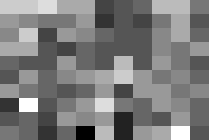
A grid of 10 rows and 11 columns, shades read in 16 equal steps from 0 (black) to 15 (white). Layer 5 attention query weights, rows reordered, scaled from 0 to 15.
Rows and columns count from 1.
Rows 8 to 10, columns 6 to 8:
13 7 6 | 9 2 6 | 11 2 9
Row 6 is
5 9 6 8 9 10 12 9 7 8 6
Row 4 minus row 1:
-2 -2 -8 -6 -4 1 0 -1 -3 -4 2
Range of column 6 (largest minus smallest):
10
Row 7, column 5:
6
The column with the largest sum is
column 10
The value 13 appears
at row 1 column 3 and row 8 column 6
